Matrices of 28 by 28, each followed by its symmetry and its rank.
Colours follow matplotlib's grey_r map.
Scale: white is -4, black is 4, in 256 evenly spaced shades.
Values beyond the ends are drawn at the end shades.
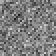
symmetric, full rank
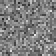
symmetric, full rank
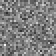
neither, full rank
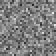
neither, full rank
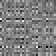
neither, rank three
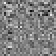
neither, rank five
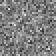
symmetric, full rank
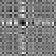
symmetric, rank two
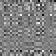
neither, rank three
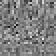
neither, rank five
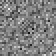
symmetric, full rank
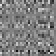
neither, rank three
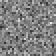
neither, full rank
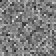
symmetric, full rank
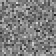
neither, full rank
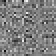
neither, rank five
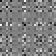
symmetric, rank two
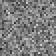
neither, full rank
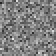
neither, full rank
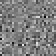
neither, rank five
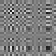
symmetric, rank two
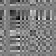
symmetric, rank two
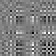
symmetric, rank two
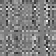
neither, rank three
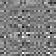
neither, rank three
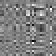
neither, rank three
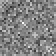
symmetric, full rank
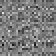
neither, rank five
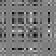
symmetric, rank two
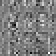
neither, rank five
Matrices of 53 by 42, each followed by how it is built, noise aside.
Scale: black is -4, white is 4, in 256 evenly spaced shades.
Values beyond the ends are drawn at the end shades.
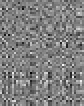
low rank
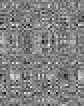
low rank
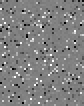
sparse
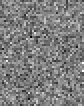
noise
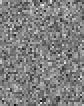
noise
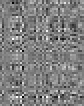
low rank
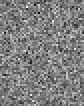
noise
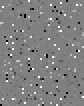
sparse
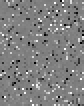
sparse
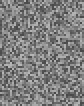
noise
